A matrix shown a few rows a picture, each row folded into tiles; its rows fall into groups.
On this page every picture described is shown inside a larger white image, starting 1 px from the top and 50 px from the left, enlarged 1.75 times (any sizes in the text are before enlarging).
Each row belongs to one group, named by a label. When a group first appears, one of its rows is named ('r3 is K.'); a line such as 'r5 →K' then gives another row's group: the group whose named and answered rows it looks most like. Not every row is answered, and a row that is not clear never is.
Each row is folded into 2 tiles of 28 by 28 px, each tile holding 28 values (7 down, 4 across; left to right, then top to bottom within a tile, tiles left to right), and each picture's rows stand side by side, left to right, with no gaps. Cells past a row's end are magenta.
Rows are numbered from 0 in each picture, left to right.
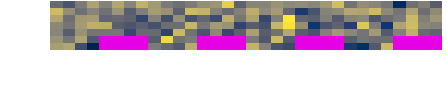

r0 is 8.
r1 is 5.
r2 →8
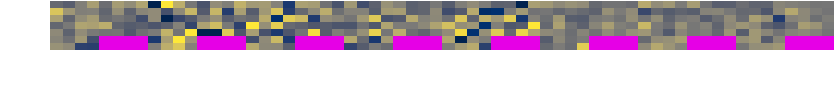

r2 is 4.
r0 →8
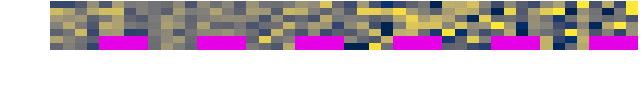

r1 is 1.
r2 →5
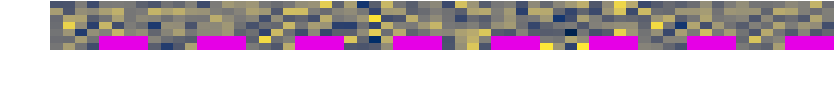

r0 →1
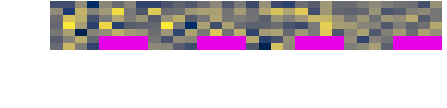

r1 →1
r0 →1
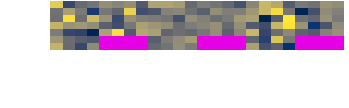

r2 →8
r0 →4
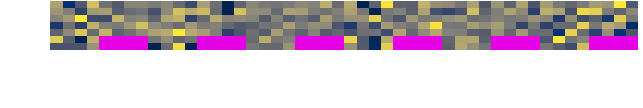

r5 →5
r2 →5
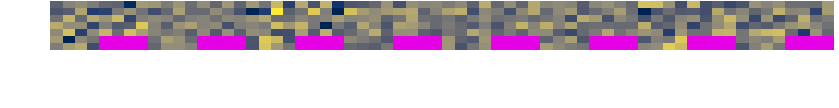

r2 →1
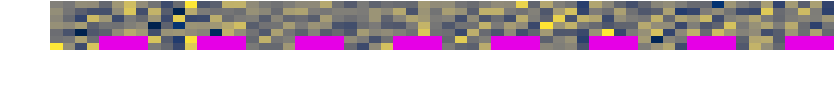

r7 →1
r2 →5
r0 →4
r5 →4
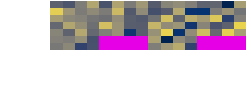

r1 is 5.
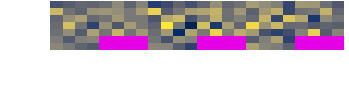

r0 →1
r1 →1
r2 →4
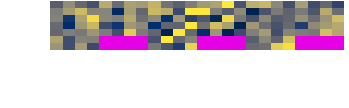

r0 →8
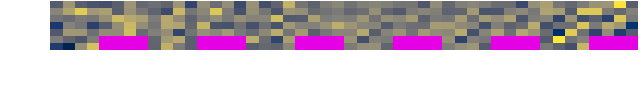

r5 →5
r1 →1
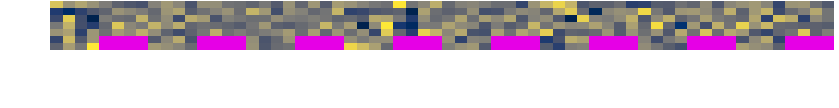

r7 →4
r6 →1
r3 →8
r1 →4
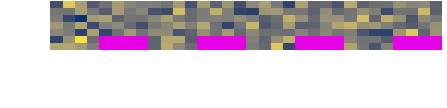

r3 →4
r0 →4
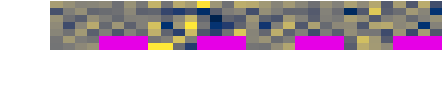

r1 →8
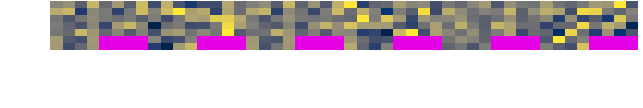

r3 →4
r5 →5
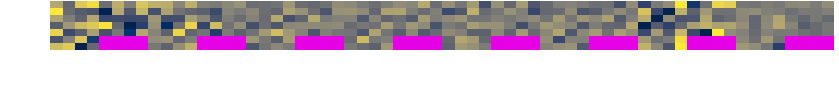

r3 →5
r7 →8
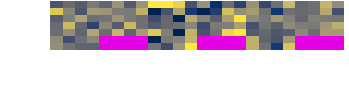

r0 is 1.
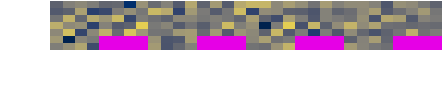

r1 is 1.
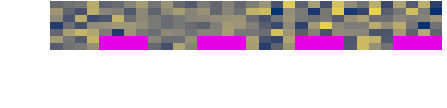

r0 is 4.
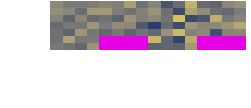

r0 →5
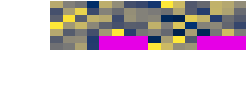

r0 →4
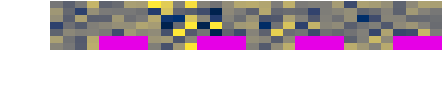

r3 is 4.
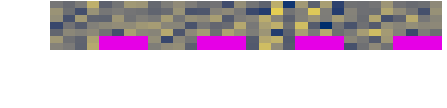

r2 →1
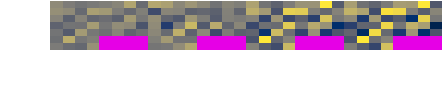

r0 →5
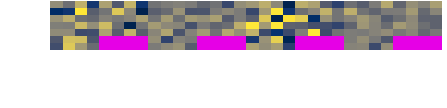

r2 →4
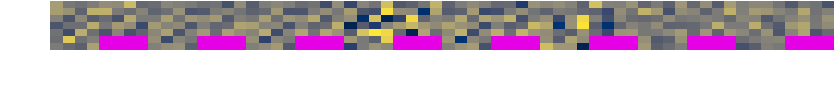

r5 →8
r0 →5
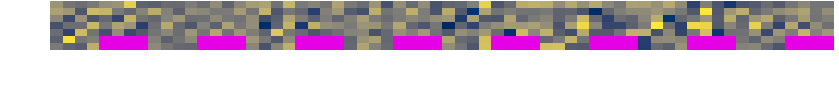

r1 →1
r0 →5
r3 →1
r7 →1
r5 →8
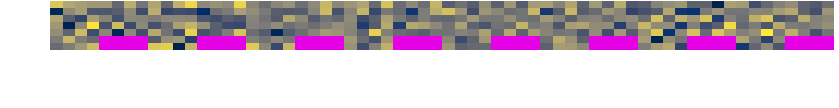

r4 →1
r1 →8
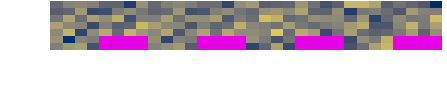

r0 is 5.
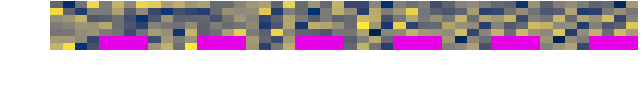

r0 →8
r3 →1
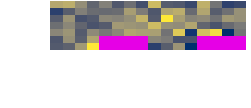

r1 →4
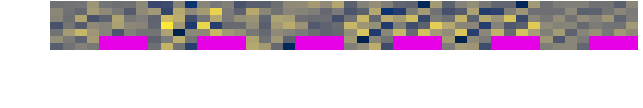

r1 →1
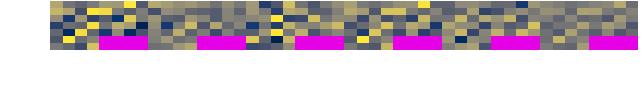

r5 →5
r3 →5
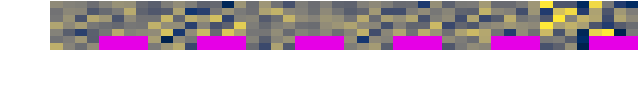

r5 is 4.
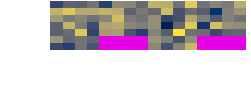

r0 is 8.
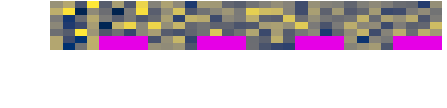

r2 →8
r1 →4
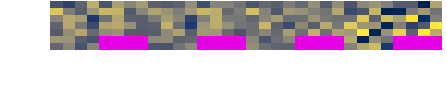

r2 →1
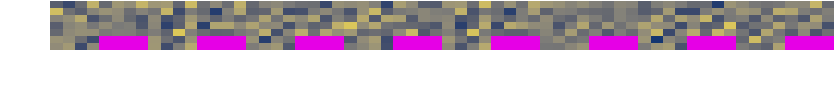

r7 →5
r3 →4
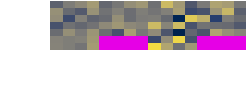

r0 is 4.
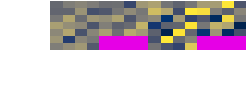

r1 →5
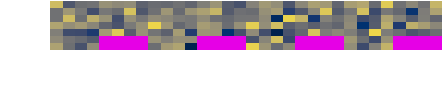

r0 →4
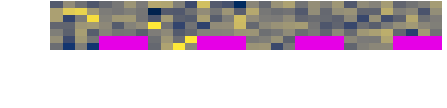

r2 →8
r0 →8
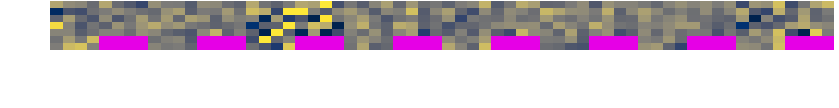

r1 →4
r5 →8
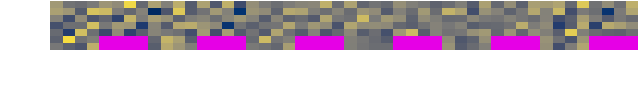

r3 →4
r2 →5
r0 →5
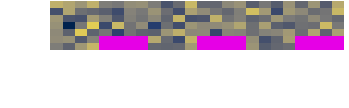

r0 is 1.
